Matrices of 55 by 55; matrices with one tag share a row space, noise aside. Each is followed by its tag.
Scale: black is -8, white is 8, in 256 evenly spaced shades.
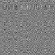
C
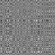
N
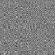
C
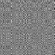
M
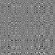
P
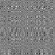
P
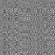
C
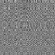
C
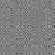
M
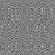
P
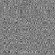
C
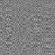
N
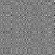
M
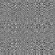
P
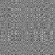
P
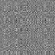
C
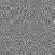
M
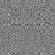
P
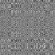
P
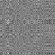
N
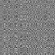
C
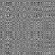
N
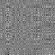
N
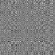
P
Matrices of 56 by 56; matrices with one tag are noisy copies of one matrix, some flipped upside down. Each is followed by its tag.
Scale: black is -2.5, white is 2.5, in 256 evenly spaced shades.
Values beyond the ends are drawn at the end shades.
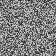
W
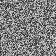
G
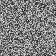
W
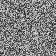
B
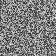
G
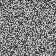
W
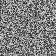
G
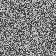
B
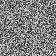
B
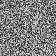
B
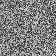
B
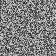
G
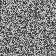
G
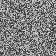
B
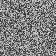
B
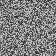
W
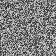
G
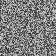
G
